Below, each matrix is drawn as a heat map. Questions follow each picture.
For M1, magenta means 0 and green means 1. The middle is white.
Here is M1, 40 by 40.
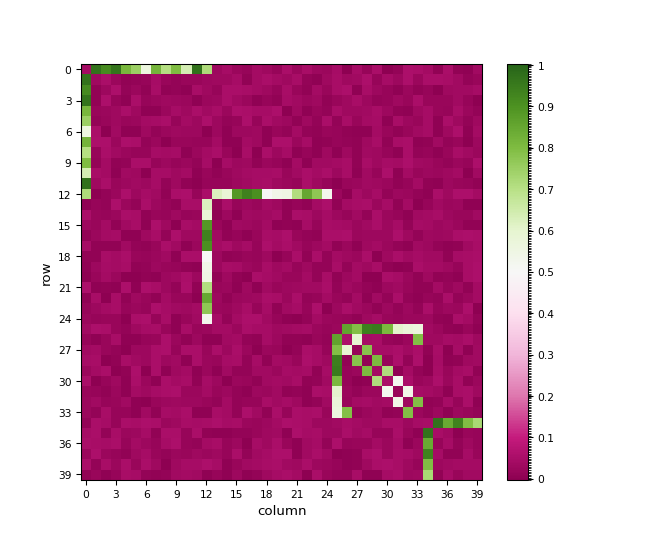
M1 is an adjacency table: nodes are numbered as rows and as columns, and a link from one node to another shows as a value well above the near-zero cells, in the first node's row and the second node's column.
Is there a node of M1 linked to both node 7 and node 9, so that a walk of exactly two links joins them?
yes
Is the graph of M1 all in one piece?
no
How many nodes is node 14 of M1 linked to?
1
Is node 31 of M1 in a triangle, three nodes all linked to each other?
yes
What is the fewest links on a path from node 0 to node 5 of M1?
1
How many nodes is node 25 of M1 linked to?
8
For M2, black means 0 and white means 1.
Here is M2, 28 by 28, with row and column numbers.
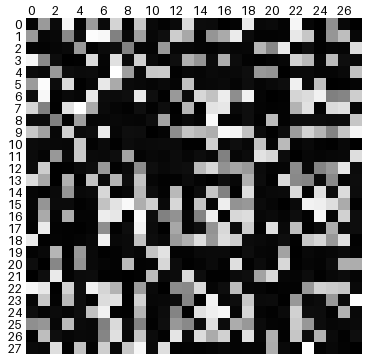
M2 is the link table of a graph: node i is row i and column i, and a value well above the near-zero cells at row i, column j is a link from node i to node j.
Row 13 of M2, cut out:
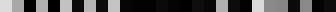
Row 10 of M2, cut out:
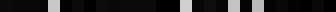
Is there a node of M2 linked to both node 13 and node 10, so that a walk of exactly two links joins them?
yes
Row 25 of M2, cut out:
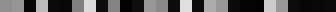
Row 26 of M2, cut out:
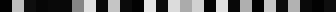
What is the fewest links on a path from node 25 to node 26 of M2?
2
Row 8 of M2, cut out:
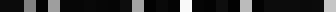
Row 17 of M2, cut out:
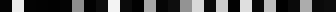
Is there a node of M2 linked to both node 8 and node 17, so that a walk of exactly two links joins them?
yes
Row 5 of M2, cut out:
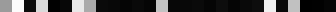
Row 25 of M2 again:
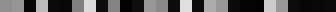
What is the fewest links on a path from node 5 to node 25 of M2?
2
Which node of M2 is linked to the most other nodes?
node 9
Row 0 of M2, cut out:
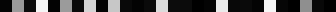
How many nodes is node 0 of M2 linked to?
9
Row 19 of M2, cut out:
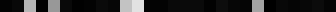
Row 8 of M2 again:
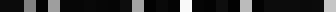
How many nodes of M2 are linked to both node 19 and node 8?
3
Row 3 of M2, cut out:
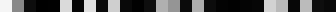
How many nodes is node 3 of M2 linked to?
11
